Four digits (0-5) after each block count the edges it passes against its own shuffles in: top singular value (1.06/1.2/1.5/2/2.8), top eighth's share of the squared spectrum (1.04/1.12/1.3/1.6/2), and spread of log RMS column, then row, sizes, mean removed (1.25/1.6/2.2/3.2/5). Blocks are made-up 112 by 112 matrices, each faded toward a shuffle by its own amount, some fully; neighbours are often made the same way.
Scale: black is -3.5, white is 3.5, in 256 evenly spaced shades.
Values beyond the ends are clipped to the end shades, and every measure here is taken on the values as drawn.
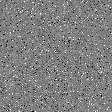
2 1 0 0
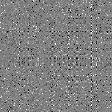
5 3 2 2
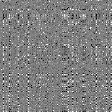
5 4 3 3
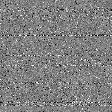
2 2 0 3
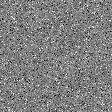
0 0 0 0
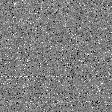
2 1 0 2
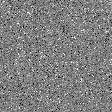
0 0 0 0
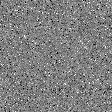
0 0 0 0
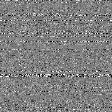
2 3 0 4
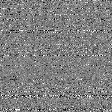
2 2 0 4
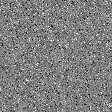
0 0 0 0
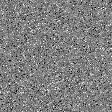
0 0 0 1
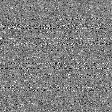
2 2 0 4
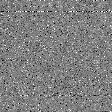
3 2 0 2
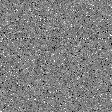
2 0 0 1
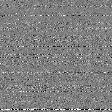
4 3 0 4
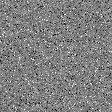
0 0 0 1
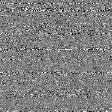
2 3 0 4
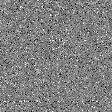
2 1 0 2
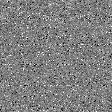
1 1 0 2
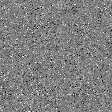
1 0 0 1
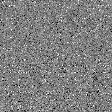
1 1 0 2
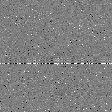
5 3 0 1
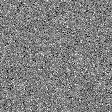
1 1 0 0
